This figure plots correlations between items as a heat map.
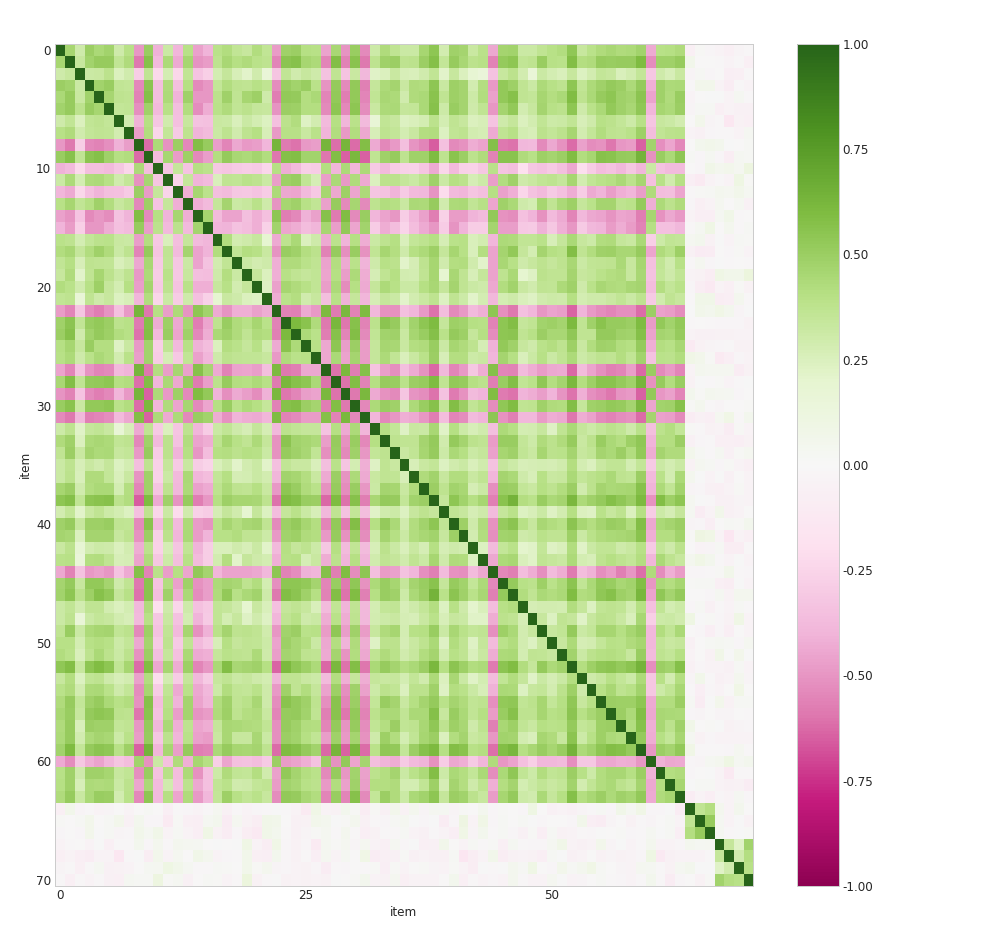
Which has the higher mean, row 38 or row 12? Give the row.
38
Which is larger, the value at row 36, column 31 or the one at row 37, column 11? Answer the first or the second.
the second
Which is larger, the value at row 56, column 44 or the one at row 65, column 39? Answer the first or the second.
the second
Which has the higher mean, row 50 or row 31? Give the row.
50
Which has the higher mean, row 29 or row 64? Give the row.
64
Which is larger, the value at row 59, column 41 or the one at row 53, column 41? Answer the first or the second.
the first
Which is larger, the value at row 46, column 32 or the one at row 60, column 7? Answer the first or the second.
the first
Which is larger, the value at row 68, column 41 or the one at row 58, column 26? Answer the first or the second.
the second
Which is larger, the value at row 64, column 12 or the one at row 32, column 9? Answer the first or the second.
the second
